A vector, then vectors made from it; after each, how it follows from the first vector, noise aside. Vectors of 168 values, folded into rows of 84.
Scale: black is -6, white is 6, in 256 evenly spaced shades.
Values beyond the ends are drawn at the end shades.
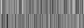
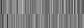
sign-scrambled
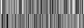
scaled up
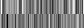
scaled up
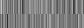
sign-scrambled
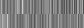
sign-scrambled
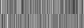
sign-scrambled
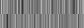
sign-scrambled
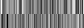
scaled up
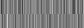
sign-scrambled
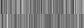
sign-scrambled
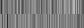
sign-scrambled
